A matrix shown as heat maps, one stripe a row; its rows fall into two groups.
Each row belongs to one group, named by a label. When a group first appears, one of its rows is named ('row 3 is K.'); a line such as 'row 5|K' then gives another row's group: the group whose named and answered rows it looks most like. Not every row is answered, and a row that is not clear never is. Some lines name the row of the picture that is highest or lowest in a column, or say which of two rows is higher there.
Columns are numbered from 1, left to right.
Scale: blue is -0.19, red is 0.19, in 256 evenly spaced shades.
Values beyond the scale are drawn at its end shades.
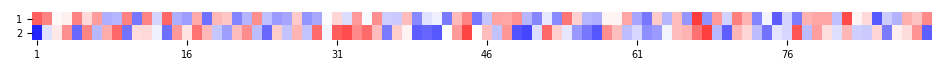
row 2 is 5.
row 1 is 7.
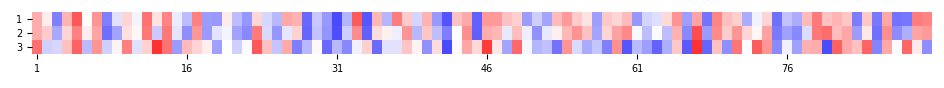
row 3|7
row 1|7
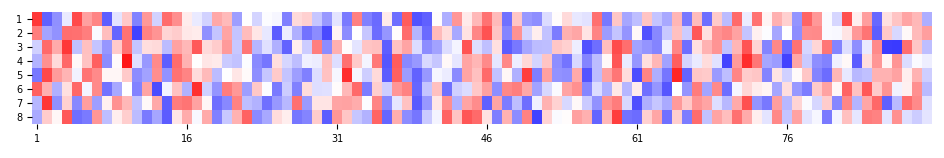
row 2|7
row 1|7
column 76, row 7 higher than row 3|Yes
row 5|5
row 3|5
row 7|5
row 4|5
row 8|5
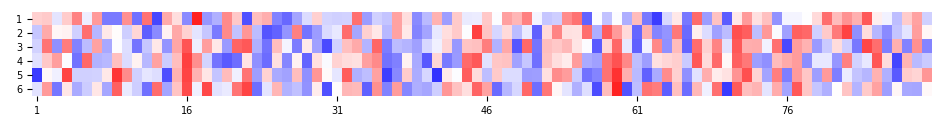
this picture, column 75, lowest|1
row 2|5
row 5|5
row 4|5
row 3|5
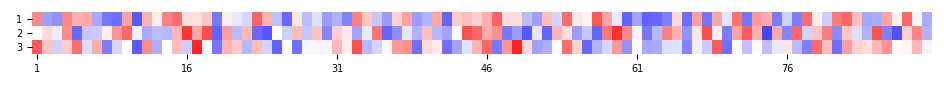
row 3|7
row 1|7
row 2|5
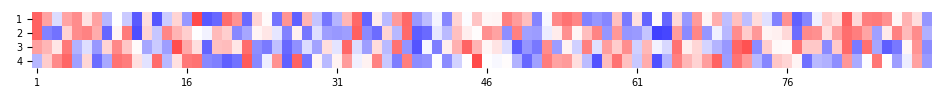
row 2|7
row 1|7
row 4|5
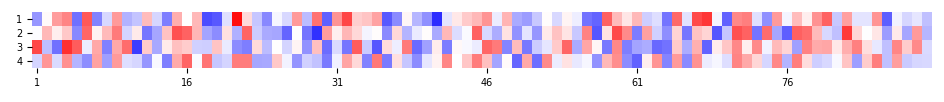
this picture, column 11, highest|2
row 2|5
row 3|7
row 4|5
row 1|5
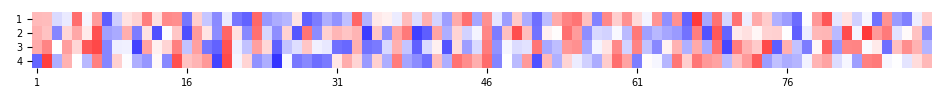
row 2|7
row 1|7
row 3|7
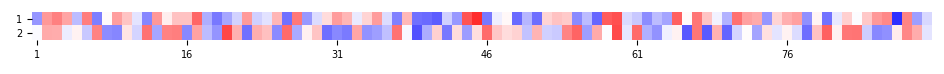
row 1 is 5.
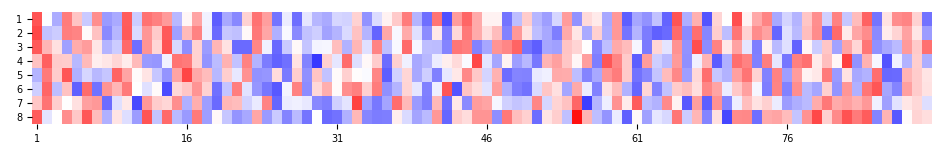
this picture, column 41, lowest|5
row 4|5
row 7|7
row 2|7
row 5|5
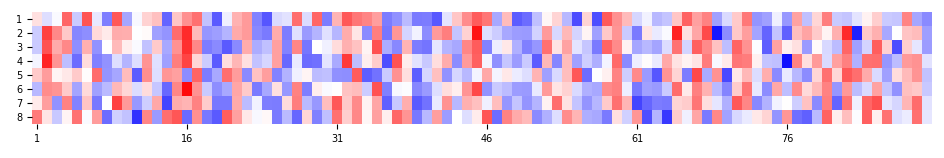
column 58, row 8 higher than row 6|No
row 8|7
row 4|5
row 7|5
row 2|5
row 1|5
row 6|5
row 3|5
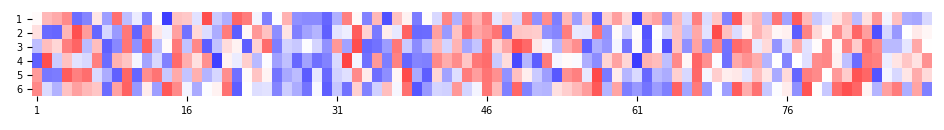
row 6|7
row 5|7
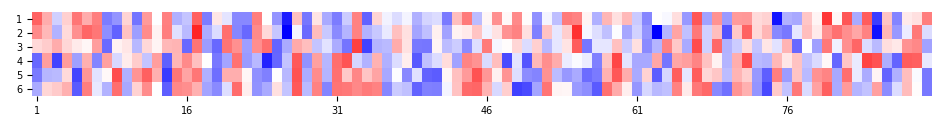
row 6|5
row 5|5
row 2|7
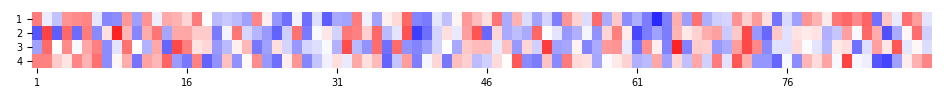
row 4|7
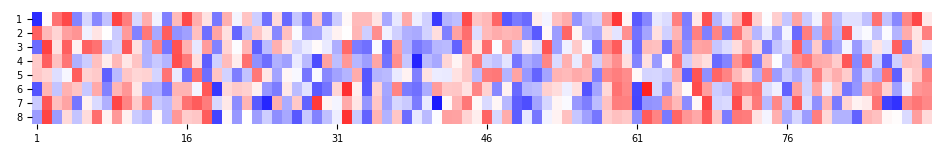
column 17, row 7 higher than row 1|Yes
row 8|5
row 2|7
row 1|5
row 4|5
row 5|7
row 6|5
